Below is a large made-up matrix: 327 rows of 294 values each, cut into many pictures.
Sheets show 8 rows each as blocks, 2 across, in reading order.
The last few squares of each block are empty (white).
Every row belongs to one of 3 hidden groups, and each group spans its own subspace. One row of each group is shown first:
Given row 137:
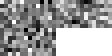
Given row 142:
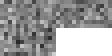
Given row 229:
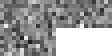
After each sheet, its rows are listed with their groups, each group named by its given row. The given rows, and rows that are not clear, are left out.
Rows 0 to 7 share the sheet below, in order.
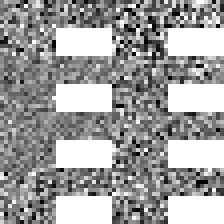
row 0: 142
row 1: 142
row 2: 142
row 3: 137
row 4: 142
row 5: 137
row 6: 229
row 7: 229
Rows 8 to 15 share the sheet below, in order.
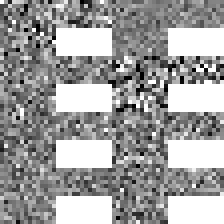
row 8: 137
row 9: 142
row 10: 142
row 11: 229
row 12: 137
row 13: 142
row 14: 137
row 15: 142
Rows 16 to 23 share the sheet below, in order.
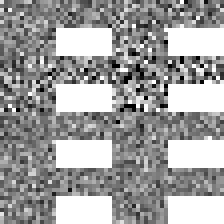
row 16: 142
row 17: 142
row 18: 137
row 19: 229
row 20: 229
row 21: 229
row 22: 229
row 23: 229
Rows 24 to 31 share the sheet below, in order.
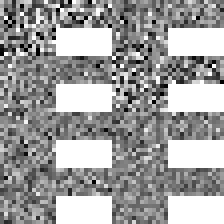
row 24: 142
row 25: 142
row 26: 142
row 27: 142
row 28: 137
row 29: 229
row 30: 229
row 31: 142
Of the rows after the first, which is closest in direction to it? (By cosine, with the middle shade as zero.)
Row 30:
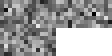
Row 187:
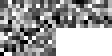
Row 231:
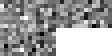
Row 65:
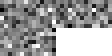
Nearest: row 65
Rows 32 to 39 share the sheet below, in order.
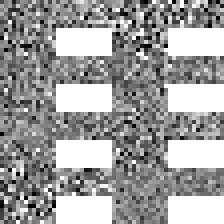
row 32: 142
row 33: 229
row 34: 142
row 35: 229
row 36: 229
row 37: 142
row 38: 137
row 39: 137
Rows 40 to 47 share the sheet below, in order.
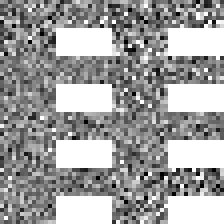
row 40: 137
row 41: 229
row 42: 137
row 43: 229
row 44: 229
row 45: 137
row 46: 142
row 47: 137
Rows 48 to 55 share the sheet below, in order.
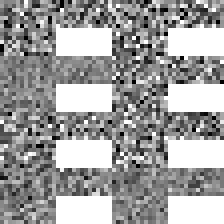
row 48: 142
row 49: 229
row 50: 142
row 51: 142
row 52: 229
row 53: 142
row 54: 229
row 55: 137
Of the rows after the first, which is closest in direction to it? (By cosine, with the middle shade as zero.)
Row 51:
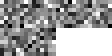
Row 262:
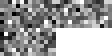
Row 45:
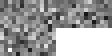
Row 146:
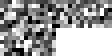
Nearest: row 45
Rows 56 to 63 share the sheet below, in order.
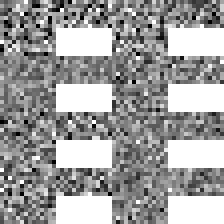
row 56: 142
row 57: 142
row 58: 229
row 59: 142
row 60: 229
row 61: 137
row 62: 142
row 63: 137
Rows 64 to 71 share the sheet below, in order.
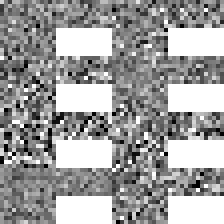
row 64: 137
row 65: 229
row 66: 137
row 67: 137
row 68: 142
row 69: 137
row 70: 142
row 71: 137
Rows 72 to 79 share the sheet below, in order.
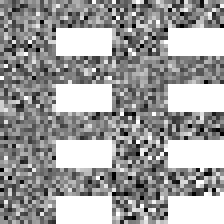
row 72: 142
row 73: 142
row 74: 229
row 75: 229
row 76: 229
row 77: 137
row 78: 142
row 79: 229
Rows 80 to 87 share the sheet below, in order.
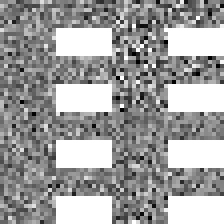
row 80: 137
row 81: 142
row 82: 142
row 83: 137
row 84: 229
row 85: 142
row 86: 137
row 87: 142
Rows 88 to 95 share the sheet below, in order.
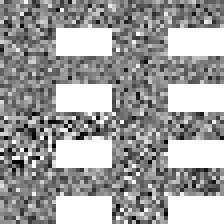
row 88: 142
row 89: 137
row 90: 229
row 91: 229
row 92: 229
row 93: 142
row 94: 137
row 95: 142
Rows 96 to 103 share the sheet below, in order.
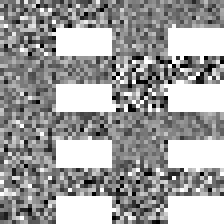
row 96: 229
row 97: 142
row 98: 229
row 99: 142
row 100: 142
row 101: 229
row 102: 229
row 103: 142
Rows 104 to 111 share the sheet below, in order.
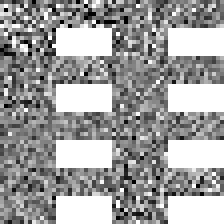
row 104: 229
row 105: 142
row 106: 142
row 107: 137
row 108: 137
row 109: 142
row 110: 229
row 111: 142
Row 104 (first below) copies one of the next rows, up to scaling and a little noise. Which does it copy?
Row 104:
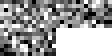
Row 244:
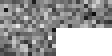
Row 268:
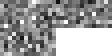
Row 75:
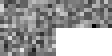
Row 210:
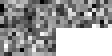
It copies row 244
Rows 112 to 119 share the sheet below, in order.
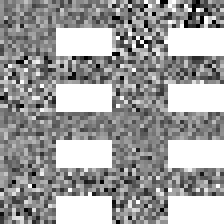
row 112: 142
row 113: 137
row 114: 142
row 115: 142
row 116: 229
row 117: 229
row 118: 229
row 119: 137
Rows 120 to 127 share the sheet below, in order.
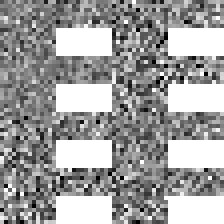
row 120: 137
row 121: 137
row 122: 137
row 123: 137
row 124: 142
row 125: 137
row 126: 142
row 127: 142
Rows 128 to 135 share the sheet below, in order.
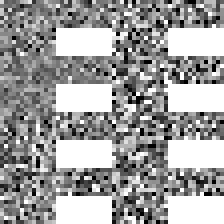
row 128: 142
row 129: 137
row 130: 229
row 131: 229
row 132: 142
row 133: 229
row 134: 137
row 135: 229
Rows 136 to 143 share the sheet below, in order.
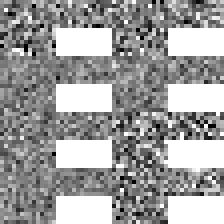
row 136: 229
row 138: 137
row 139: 229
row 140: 142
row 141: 229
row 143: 142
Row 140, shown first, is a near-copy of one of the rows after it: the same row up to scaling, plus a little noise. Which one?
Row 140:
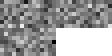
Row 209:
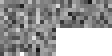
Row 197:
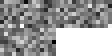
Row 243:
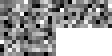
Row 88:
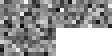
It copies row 197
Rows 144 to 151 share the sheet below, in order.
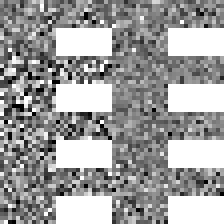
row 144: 137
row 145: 229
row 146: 229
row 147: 229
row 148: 142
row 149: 137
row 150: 137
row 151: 229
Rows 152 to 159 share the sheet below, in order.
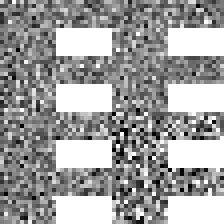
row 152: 137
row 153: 137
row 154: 142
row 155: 142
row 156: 142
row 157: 142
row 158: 229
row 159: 229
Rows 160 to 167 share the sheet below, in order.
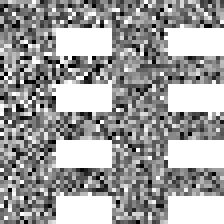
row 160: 229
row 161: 229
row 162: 142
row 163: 137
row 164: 142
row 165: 229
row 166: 142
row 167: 142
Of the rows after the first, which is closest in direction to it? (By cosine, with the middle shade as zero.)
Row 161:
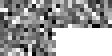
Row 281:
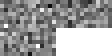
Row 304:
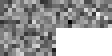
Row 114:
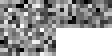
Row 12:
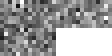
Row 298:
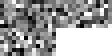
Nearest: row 12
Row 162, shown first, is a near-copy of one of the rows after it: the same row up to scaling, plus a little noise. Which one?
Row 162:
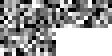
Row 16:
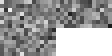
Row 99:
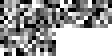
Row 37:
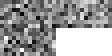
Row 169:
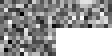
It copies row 99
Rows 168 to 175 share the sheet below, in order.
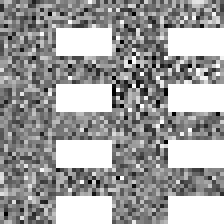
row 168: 229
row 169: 142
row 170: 229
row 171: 137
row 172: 142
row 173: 229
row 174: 229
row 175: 142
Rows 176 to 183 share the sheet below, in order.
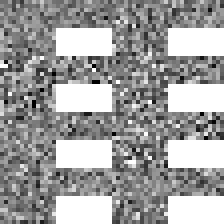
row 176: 137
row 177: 142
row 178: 229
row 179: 229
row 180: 142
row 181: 229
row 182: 142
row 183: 229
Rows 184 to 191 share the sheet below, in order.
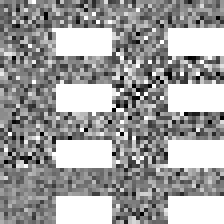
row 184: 229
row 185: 137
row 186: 137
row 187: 137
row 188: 142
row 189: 142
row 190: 229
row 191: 142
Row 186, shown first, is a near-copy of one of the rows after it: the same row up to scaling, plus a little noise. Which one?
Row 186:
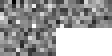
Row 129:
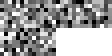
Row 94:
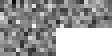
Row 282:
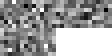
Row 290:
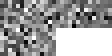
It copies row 94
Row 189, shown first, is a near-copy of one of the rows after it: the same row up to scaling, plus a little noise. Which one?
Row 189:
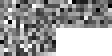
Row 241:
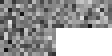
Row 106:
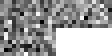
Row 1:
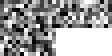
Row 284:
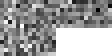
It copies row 284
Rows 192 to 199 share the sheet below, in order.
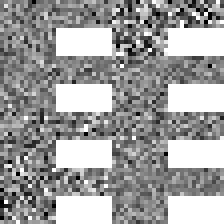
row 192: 229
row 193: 229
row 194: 137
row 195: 142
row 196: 137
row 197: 142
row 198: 137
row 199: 142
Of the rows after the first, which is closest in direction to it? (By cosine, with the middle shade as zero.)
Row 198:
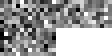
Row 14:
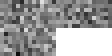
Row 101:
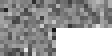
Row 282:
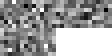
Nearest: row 101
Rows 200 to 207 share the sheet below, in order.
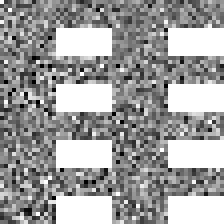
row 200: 142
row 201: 229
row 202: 229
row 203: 229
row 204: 137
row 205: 142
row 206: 229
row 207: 229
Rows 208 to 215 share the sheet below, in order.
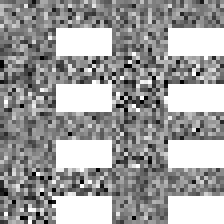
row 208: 229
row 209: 142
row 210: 229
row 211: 142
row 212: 229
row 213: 142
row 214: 229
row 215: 229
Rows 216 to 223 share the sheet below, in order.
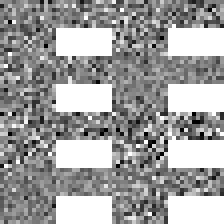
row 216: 137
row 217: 142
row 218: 229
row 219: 229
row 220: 137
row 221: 137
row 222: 137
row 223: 229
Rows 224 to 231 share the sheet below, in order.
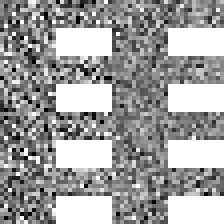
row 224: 229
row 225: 137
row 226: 229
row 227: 137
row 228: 229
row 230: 142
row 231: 229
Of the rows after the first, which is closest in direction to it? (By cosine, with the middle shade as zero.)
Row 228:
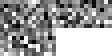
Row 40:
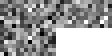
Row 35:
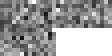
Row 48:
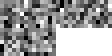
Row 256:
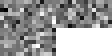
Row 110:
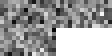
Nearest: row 35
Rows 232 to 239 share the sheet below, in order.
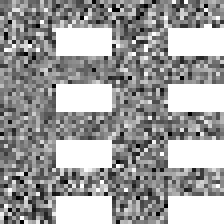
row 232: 142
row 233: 229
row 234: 229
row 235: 229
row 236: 142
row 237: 137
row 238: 142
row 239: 137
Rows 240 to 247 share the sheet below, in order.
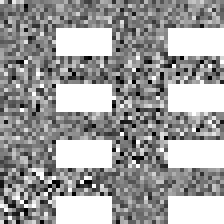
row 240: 137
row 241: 142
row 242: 142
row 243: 142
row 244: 229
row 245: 142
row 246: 137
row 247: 137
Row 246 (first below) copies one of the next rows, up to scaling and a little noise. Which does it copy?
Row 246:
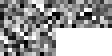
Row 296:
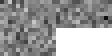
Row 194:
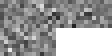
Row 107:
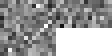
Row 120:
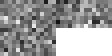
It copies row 194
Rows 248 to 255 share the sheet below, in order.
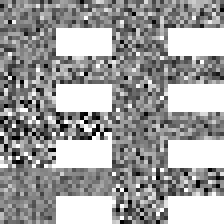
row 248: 137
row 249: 142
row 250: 142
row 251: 137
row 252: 229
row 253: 229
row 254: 142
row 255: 137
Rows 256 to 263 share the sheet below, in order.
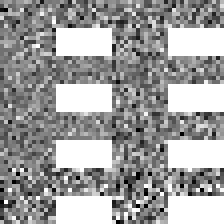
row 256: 229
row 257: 142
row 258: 137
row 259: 229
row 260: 142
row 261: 229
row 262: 137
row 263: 137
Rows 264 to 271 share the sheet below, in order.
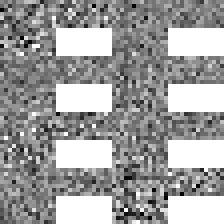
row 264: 229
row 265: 142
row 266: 229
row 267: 142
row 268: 229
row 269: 142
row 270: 229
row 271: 142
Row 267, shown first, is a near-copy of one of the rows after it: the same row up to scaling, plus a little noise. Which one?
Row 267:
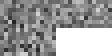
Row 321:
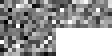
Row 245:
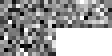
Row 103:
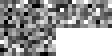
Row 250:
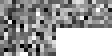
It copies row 250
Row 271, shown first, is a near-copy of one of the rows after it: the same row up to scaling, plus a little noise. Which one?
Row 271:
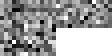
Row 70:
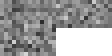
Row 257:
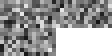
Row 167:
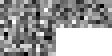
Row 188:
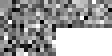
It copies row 70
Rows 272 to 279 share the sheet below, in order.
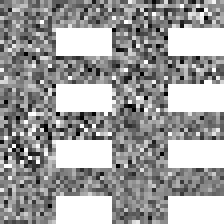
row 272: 142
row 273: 137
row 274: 229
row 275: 229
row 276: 229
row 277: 137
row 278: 142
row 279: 142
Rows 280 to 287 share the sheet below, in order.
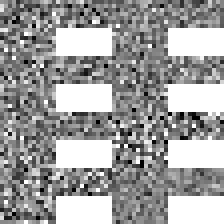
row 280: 137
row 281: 229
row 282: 137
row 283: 142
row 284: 142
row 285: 229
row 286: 142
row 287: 137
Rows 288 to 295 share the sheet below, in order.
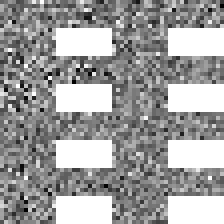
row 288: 137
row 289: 142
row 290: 137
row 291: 137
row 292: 142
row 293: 229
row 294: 137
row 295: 142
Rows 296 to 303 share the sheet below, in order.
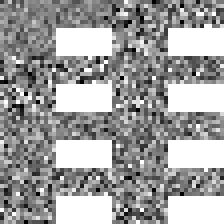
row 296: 137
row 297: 229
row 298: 229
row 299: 142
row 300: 137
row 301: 137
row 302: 142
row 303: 142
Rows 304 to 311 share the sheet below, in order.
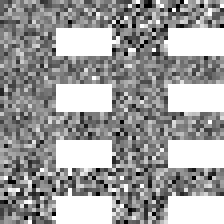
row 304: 229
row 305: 142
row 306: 137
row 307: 142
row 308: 137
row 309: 142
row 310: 229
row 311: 142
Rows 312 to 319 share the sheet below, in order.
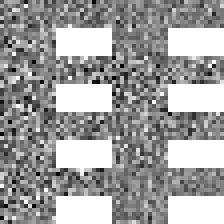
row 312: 142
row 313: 142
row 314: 229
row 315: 142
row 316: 142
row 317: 229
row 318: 137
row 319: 142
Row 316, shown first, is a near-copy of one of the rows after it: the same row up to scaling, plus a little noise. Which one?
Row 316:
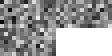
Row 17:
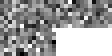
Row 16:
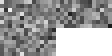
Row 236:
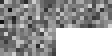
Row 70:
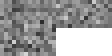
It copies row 236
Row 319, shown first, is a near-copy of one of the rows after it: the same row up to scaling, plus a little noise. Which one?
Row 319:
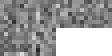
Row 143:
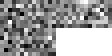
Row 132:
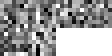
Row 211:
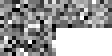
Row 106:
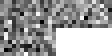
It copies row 132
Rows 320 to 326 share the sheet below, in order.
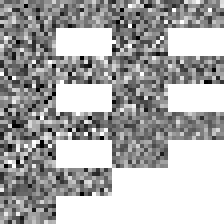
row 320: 142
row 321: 142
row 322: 137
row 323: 229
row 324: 137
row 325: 137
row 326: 229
